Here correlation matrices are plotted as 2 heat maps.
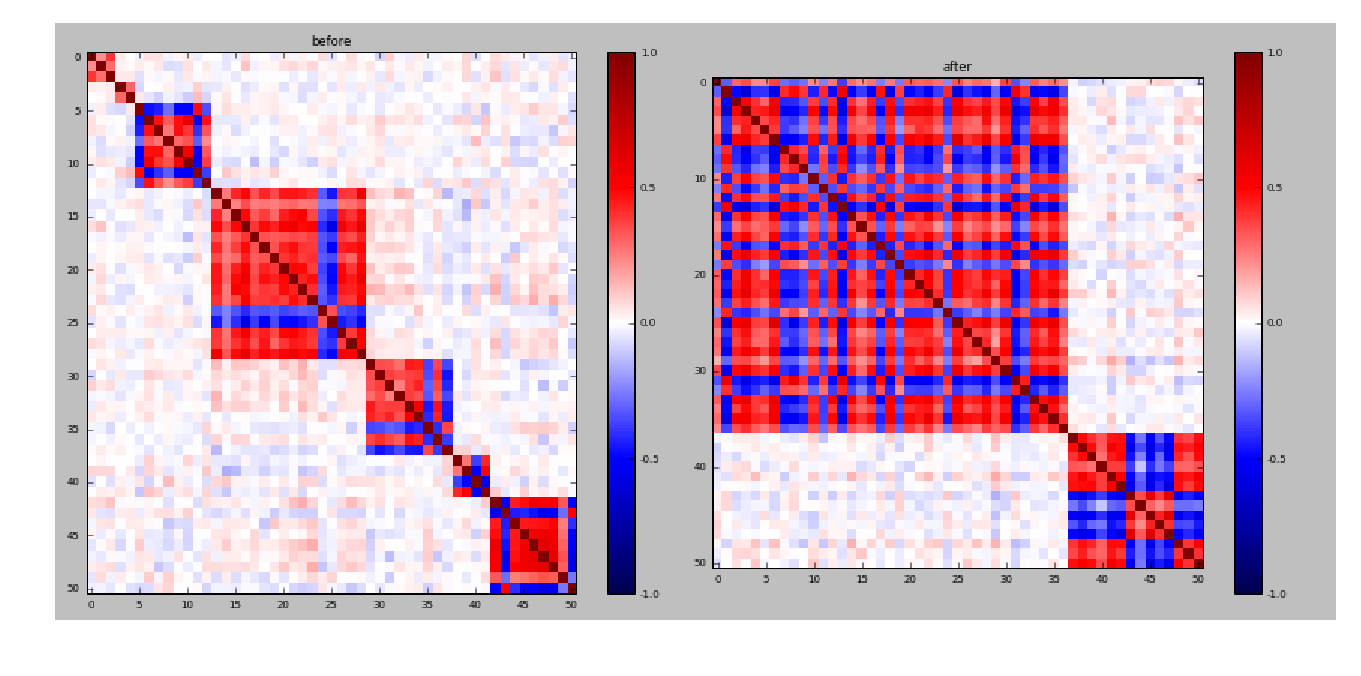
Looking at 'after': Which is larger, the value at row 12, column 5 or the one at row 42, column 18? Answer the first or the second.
the first
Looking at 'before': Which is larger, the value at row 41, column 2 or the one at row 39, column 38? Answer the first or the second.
the second
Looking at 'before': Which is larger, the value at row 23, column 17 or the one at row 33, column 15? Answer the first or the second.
the first
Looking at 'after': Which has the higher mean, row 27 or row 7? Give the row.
27
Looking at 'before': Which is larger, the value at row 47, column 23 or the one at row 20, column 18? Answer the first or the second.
the second
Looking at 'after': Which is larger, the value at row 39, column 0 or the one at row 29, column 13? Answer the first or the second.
the first
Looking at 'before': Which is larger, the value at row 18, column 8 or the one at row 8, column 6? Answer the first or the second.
the second
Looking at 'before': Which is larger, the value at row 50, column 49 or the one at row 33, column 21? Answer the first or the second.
the second
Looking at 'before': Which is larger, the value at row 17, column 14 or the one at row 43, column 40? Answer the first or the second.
the first
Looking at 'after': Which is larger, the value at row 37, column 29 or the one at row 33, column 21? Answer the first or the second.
the second
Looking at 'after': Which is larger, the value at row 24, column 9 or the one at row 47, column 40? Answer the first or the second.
the first
